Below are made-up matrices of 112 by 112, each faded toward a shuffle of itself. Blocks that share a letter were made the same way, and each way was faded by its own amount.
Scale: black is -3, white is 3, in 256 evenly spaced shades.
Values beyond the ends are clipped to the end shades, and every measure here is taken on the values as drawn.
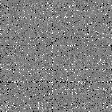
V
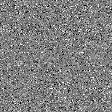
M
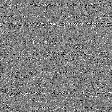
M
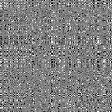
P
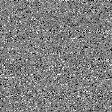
M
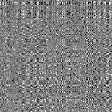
P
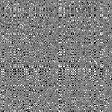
P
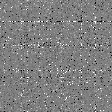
V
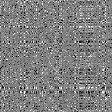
P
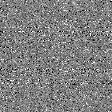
M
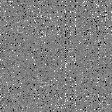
V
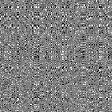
P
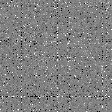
V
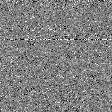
M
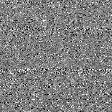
M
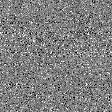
M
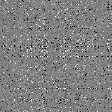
V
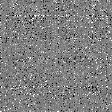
V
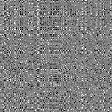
P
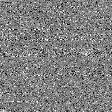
M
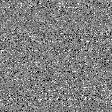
M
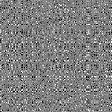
P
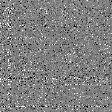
V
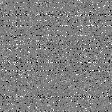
V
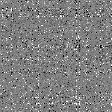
V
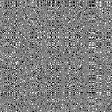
P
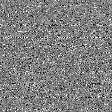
M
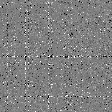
V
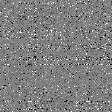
V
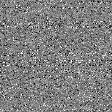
M
